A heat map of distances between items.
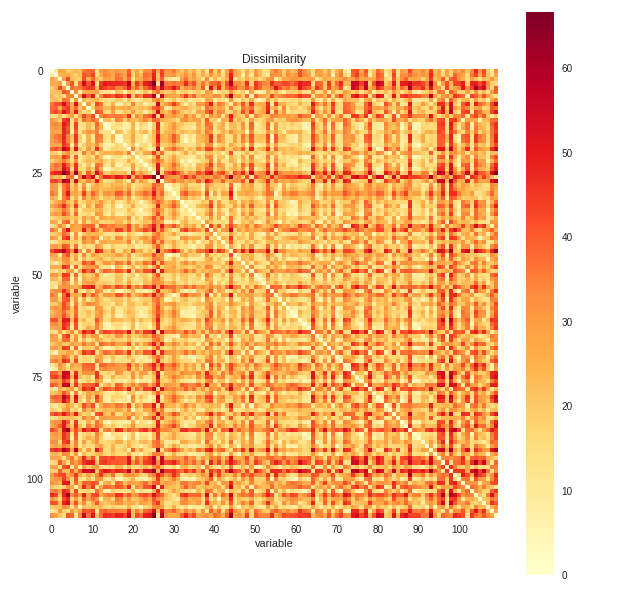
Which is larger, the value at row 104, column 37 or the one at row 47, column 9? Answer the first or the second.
the second
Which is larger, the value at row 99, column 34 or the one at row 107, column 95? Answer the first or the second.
the second
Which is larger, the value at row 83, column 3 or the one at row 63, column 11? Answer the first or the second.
the second
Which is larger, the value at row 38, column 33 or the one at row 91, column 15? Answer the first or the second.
the first
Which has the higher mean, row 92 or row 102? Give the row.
102
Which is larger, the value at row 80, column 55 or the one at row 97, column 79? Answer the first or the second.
the first
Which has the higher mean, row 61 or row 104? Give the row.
104
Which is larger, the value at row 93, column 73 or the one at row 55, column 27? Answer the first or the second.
the first
